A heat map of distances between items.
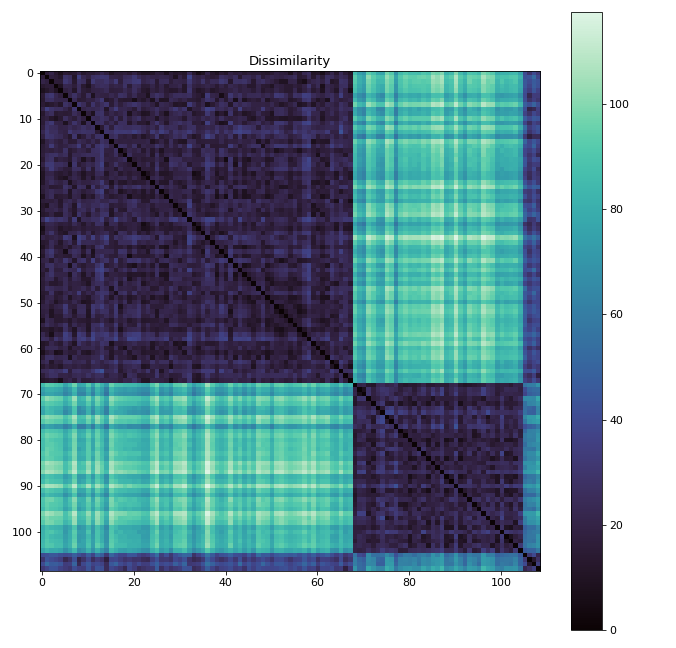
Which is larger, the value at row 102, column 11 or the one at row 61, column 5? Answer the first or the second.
the first
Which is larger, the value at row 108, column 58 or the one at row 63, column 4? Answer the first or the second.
the first
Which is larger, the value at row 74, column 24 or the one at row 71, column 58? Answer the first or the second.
the second
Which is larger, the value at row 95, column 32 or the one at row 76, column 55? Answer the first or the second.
the second
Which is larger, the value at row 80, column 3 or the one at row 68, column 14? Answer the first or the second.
the first
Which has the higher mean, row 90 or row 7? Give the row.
90
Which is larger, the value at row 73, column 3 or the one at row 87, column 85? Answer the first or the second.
the first
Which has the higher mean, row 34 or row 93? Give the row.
93
